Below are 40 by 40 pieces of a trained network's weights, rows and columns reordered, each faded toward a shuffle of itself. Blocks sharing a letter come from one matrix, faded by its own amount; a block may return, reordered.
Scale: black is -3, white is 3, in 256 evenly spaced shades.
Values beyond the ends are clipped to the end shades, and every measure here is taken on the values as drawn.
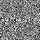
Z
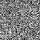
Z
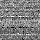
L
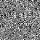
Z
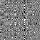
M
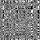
M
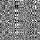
M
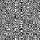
M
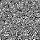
Z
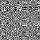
M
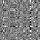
M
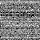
L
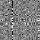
M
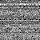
L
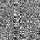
M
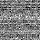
L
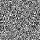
Z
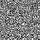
Z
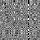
M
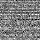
L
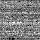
L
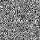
Z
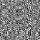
M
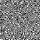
Z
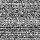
L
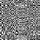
M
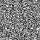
Z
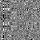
M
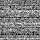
L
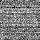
L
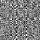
M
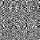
M
